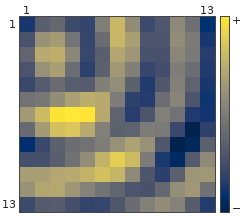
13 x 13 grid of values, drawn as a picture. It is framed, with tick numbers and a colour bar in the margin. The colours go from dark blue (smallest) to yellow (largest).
Rings: centred on the top left. Ninth with the lowest average: middle right. Odd rows or columns: none.
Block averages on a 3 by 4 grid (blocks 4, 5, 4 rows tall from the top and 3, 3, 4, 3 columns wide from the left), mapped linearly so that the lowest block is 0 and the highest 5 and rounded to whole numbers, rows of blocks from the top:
3 1 3 2 / 3 5 2 0 / 3 4 3 3
